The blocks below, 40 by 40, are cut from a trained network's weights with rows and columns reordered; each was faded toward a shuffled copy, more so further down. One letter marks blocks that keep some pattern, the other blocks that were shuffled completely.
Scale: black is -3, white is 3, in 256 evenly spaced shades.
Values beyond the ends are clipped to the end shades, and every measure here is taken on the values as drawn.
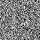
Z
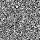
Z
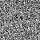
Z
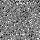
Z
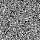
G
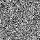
G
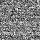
Z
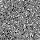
G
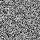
G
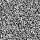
G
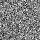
G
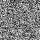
G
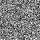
G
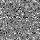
Z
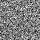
G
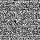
Z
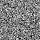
G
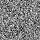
G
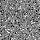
G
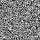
G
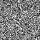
G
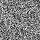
G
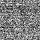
Z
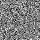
Z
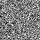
G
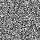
G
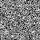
G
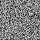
G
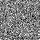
G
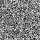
G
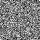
G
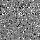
Z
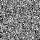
G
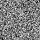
G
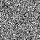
Z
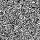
G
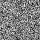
G
